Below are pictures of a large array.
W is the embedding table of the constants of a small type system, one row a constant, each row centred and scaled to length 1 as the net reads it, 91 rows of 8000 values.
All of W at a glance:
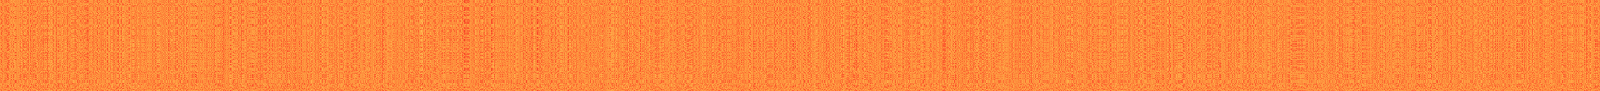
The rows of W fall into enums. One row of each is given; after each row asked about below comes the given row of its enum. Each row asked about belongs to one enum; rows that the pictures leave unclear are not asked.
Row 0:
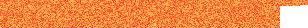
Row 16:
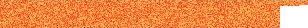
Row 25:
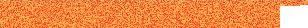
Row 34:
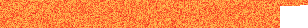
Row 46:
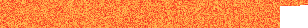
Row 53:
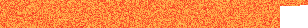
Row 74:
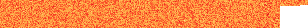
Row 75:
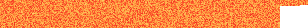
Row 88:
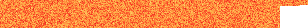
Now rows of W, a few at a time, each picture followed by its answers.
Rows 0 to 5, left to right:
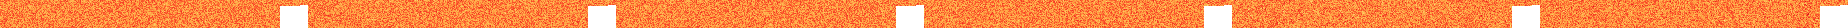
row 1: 53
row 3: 25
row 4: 88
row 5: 74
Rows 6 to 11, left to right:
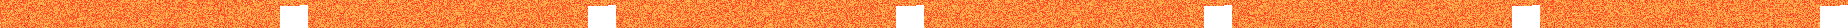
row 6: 16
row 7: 0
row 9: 0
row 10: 53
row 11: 75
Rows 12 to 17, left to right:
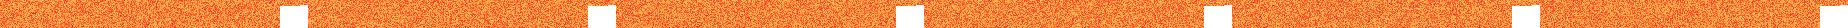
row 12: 34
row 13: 25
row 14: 53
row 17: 75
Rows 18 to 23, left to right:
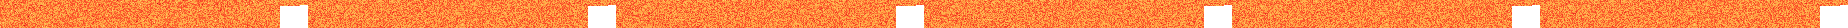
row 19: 0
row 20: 53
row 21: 53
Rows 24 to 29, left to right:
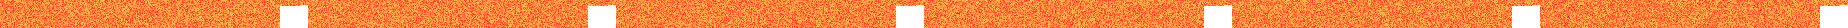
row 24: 75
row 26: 25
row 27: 34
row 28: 0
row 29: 16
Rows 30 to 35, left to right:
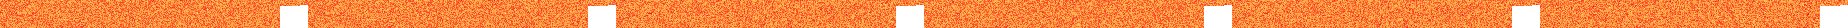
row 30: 53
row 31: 53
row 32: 34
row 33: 0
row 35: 74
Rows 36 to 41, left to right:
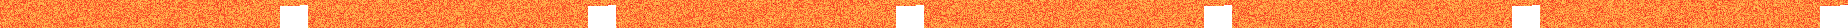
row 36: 16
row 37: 0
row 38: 16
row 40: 53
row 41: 46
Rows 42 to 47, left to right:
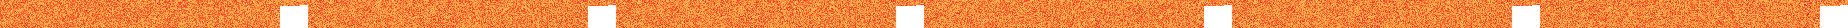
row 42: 16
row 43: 46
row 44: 46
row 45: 34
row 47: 74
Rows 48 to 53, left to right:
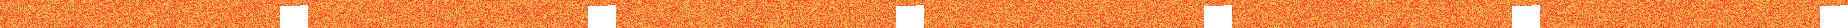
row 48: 0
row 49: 34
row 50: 46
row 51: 25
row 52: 16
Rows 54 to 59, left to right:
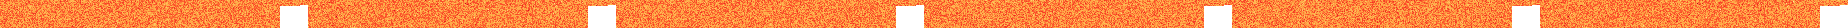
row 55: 16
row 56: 0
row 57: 53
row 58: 46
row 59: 16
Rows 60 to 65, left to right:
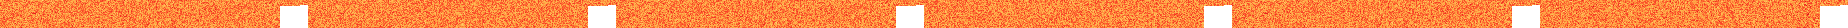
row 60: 34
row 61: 0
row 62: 34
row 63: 75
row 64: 34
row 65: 74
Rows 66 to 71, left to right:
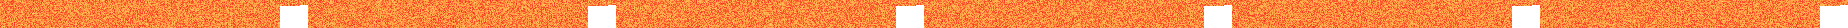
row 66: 75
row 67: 46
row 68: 0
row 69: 0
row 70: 53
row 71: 25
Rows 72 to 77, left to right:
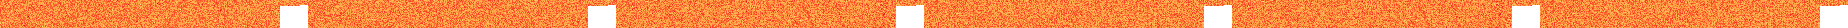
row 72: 16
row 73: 53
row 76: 74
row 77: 75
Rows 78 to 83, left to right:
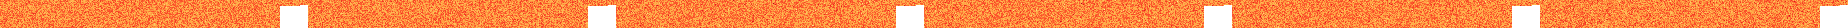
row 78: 0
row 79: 75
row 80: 16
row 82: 16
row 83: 88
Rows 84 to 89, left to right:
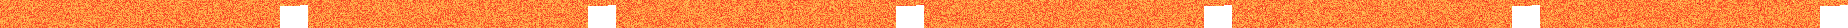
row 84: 25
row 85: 75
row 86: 46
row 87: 53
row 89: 16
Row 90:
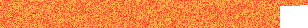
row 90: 34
